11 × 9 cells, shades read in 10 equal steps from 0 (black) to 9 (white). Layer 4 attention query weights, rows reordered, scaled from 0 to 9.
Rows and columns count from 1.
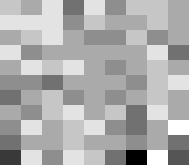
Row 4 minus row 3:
2 -2 -2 0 1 1 -1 3 -2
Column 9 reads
6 6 6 4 6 8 6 6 9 4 3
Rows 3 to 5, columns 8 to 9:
5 6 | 8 4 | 7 6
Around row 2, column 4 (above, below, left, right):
4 6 8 7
